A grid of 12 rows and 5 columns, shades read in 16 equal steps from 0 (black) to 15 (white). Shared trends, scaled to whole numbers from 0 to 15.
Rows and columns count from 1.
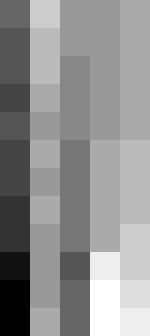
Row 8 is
3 10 7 10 11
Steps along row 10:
up down up down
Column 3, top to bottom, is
9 9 8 8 8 7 7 7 7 5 6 6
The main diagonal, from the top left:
6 11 8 9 10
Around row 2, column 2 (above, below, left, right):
12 11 5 9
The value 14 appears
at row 10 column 4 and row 12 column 5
